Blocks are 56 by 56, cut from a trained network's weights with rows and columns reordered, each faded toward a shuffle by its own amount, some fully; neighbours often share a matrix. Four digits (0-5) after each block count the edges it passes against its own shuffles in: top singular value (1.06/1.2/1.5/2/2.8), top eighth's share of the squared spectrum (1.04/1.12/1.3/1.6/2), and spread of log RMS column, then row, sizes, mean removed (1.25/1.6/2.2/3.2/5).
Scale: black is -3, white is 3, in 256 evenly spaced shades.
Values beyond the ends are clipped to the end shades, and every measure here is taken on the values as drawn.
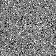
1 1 0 0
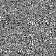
2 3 1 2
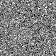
0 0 0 0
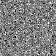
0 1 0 0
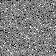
0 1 0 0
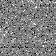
1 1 1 0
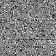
1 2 1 1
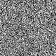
0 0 0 0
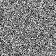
0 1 0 0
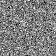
0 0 0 0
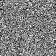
0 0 0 0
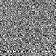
3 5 1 2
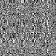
3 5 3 2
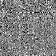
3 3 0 2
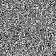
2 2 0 1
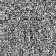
3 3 0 1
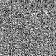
2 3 0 2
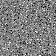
0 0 0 0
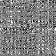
3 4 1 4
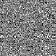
3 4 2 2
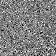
1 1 0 1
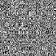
3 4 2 2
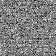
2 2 1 0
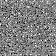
1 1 0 0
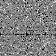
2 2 1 0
